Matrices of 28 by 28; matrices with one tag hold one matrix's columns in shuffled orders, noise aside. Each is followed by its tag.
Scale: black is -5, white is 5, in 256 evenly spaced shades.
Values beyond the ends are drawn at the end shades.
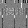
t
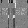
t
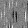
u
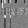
t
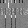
t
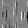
u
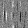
u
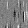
u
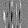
u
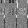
t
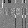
t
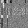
t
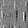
u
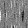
u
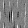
u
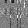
t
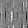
u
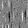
u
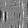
u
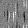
u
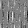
u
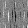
u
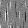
u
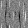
u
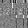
t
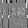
t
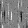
u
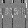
t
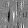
u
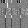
t
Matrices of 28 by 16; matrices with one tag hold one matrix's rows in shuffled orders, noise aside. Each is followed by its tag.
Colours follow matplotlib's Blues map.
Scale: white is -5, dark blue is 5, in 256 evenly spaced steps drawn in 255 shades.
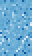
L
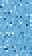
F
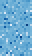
F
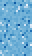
L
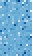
L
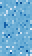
F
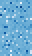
F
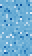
F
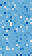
F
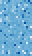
L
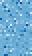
F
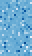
L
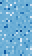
F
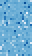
L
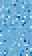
L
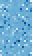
L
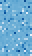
L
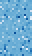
L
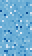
F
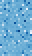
L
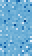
L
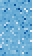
L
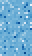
L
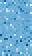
F
